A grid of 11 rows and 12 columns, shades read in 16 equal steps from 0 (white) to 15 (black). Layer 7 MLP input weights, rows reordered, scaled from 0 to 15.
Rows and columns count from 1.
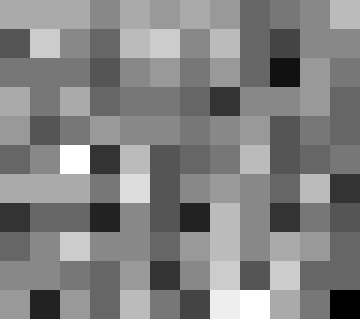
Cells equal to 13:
3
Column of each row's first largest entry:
9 10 10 8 2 4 12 4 1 6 12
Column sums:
82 82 64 99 61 89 90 61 75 94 78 100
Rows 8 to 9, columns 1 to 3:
12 9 9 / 9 7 3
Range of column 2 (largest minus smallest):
10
